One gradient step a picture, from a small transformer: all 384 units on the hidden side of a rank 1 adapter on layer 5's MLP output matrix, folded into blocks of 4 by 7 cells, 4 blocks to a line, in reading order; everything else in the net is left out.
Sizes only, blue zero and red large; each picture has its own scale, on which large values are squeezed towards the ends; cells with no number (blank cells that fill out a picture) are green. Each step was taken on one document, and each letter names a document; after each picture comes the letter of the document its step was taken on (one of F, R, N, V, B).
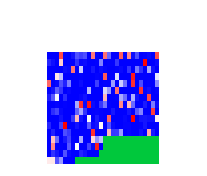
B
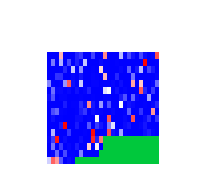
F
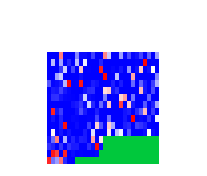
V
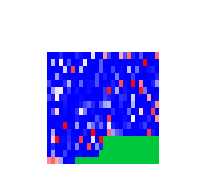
F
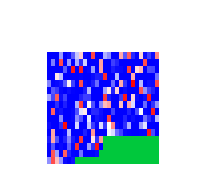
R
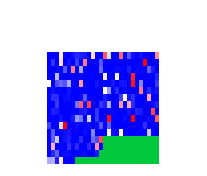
B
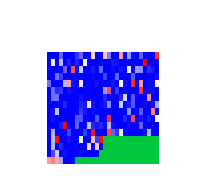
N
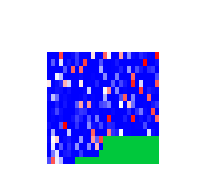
R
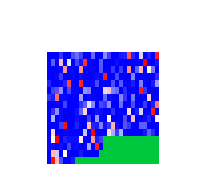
F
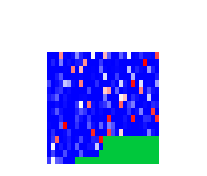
R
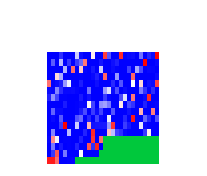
N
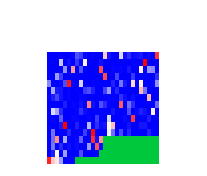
V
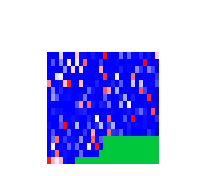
V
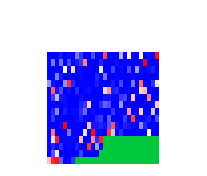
F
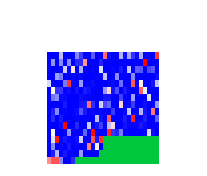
F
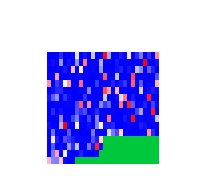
B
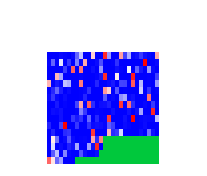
B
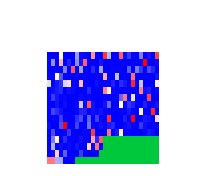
R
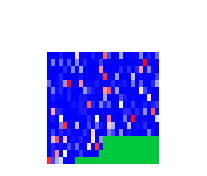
V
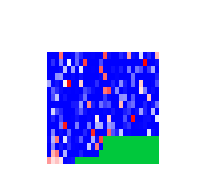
V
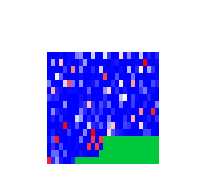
N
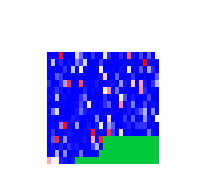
V
